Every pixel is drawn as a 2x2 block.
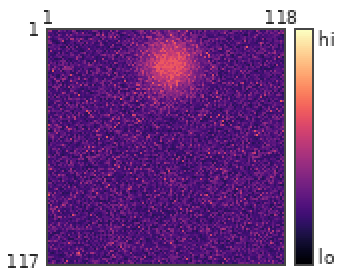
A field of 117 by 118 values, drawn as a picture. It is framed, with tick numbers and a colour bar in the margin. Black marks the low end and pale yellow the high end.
Stripes: none. Average level on the scale: 30%. Ninth with the highest average: top middle. Bumps: one, in the top middle. Histogram: skewed, a long tail of high values.
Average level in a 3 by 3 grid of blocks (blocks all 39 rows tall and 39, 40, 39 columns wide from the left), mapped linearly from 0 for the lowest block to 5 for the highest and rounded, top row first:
0 5 0 | 0 0 0 | 0 0 0
